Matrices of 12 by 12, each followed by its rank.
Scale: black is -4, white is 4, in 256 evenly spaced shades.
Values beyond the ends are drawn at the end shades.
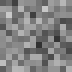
full rank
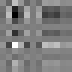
one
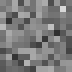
full rank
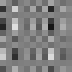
one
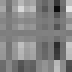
one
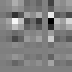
one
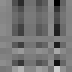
one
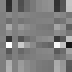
one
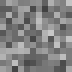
full rank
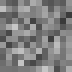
full rank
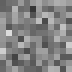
full rank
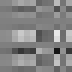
one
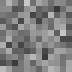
full rank
